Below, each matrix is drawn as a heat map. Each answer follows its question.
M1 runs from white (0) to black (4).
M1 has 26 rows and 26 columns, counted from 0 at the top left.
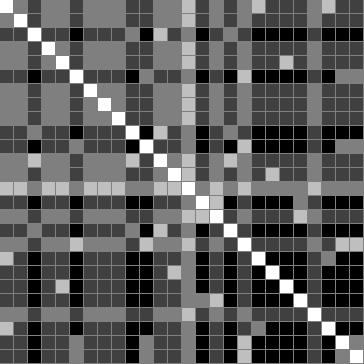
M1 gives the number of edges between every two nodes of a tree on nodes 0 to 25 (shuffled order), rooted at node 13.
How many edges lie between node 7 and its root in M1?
1
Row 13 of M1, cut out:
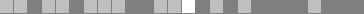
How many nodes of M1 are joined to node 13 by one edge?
12
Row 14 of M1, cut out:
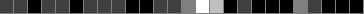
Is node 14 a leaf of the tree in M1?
yes
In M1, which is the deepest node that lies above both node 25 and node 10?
17
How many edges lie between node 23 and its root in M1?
2
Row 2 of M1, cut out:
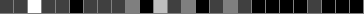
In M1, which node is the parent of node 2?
11
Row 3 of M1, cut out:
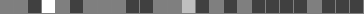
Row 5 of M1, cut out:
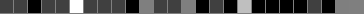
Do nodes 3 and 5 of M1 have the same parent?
no
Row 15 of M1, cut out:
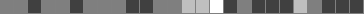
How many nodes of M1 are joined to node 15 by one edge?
3
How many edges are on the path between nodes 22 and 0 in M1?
2
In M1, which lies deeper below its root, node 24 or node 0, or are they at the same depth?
node 24
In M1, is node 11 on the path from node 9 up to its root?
yes
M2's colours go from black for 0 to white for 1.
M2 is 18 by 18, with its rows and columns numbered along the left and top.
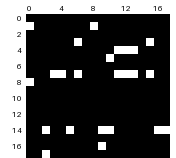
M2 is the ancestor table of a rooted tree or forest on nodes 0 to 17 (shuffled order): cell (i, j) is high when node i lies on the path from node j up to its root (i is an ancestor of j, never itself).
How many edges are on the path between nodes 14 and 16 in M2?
1
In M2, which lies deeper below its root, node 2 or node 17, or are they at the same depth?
node 2
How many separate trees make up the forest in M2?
3
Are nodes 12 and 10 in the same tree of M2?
no
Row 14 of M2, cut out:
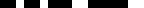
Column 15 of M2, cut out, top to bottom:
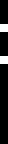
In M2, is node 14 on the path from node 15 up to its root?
no
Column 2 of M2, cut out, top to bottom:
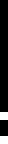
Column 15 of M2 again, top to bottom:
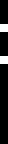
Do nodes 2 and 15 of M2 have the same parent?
no
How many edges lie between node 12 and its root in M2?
2
